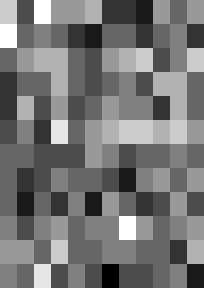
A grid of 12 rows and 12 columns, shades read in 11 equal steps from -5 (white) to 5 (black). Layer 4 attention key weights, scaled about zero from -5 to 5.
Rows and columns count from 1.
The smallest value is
-5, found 3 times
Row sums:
-1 13 -8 6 6 -13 12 13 19 -4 1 15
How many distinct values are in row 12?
6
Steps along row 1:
up down up same down up same up down up down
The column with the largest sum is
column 6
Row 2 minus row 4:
-8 0 -1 3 2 2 0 1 1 3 2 2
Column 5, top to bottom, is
-1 3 1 1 2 1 2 1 0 1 1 0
